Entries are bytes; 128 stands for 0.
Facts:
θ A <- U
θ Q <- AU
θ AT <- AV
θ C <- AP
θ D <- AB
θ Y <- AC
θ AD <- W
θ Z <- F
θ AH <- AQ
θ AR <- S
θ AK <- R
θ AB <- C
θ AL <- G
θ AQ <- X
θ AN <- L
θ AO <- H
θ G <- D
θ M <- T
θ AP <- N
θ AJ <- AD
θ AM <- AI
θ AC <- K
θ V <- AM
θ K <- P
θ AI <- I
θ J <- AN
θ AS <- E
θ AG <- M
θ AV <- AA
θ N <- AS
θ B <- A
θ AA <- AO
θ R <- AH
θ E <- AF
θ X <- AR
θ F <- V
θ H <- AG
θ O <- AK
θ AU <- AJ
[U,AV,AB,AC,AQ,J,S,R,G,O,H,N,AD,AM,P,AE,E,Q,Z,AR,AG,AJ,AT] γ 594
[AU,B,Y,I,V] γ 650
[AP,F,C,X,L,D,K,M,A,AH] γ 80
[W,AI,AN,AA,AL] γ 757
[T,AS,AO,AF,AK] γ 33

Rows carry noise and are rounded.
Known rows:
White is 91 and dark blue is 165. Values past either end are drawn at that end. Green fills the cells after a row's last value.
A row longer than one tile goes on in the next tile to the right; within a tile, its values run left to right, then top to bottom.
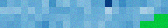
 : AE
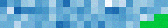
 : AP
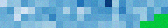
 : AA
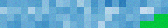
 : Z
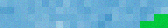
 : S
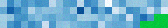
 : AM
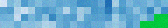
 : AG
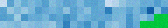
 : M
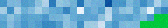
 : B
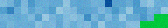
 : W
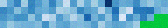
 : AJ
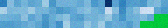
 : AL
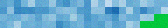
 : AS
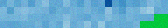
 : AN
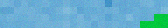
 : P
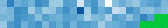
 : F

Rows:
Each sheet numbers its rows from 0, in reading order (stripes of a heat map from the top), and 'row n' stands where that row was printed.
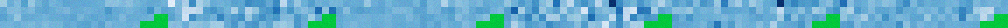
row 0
T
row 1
AO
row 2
AF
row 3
AU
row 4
Q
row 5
G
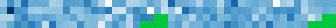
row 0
V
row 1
D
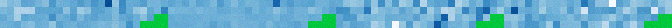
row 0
AV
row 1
AC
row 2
AQ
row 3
I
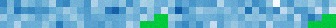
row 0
N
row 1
AI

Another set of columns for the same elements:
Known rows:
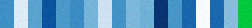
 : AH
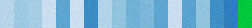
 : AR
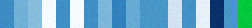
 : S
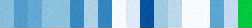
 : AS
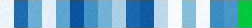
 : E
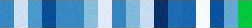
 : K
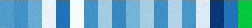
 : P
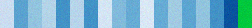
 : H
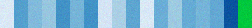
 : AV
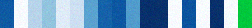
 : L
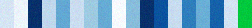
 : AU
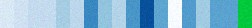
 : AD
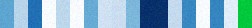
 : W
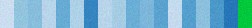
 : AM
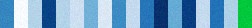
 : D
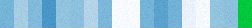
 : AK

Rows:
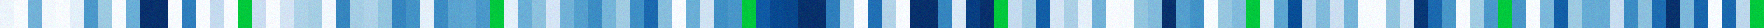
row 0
AN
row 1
AB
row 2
N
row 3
A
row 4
AI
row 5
AA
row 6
C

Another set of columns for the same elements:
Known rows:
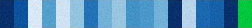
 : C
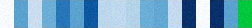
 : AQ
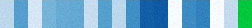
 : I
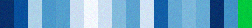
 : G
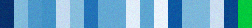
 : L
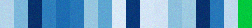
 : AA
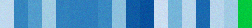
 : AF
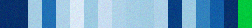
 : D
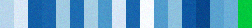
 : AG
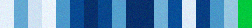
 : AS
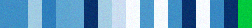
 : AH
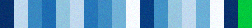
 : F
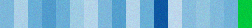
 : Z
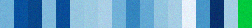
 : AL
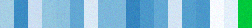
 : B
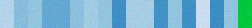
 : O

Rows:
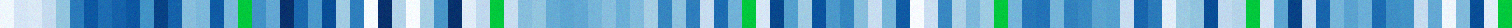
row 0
E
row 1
AO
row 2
S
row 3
AK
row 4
T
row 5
W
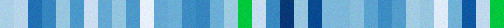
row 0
AV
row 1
AN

